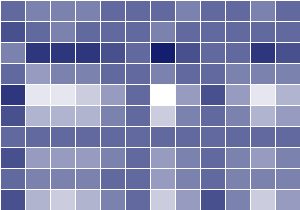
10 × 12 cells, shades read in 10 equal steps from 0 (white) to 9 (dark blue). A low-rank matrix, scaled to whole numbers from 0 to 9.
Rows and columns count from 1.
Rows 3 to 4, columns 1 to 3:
5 8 8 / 6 4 5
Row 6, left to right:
7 3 3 3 5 6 2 5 6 5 3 4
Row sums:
67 71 85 64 41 52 72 59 63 50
